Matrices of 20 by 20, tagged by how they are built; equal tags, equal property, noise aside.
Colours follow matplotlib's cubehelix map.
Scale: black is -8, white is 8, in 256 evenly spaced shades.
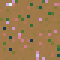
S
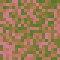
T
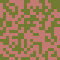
T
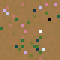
S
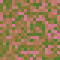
T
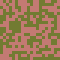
T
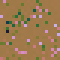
S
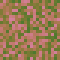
T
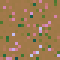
S
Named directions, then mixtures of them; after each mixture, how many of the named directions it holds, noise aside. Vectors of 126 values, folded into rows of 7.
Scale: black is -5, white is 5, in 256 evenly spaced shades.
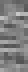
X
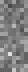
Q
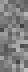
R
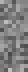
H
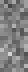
two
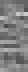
one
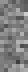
three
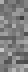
three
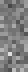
one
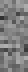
three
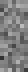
three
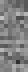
three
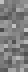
three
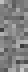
three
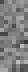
three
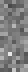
one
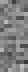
three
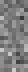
two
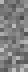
two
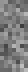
one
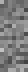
three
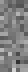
three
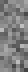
one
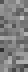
three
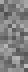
three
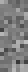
three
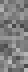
three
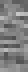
one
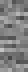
two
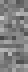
two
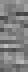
one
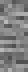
two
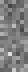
one
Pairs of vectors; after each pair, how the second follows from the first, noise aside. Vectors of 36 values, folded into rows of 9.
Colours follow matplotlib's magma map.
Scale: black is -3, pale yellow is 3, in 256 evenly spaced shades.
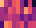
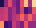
negated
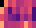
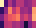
negated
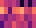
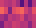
shrunk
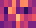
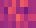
shrunk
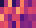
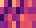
negated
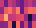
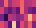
negated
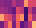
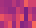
shrunk
